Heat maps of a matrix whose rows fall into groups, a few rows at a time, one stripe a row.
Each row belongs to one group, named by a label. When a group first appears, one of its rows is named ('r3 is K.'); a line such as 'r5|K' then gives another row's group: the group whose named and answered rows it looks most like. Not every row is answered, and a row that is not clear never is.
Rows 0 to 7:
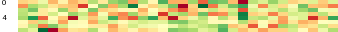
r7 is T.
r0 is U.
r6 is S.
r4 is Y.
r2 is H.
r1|T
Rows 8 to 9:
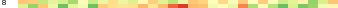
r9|H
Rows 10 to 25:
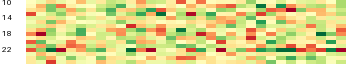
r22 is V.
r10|Y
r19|U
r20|V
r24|H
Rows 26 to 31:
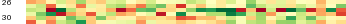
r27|Y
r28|S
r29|T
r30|H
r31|H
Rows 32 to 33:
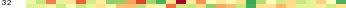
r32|Y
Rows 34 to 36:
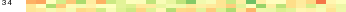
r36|U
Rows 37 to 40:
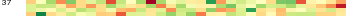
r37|V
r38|T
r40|S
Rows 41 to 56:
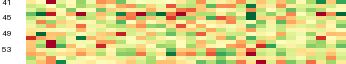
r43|H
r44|Y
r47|Y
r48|U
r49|S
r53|U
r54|U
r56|S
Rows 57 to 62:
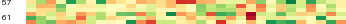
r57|H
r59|S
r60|U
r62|V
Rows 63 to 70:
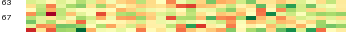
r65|S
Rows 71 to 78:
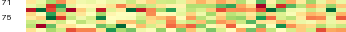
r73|V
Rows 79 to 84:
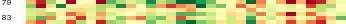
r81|H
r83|Y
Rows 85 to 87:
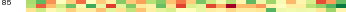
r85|Y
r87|V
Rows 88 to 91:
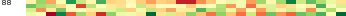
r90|S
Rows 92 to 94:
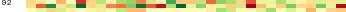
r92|U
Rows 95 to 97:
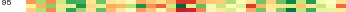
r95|H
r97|H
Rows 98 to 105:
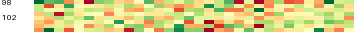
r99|S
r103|Y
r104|U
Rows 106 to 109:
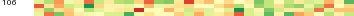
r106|Y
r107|H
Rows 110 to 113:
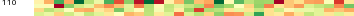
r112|T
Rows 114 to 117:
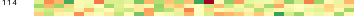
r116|Y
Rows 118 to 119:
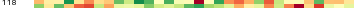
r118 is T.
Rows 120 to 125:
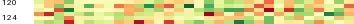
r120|S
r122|S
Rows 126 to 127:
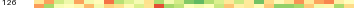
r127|V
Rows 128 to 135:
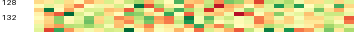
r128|U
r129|V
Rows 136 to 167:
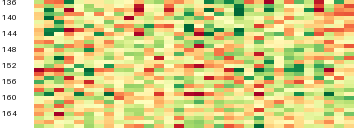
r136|S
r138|T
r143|T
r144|T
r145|U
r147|T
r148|H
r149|U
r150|V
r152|H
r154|H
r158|V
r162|V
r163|U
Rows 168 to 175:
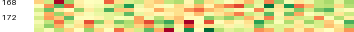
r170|H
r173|Y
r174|Y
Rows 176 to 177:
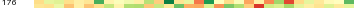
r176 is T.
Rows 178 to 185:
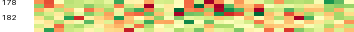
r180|U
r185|S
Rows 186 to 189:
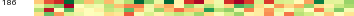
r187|T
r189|S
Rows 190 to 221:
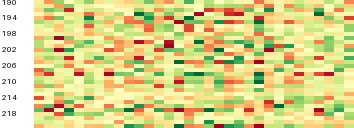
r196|Y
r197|Y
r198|U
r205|U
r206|T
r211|V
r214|H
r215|S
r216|V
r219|Y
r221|U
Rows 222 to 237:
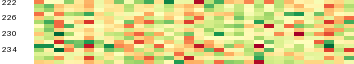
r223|Y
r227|Y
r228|S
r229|Y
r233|H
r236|Y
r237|U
